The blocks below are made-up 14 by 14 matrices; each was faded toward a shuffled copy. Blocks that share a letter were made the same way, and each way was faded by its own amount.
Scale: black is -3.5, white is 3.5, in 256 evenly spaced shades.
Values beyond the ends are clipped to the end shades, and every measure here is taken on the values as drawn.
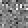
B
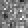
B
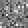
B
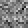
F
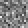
F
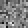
F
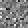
B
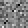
B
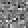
B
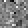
B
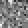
B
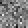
F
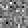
B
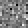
B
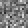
F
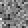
B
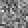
F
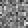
F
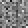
B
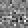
B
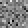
B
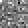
B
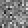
F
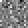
B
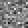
B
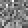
F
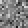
B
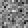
F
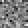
F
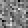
F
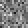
F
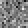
F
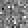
F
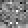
B
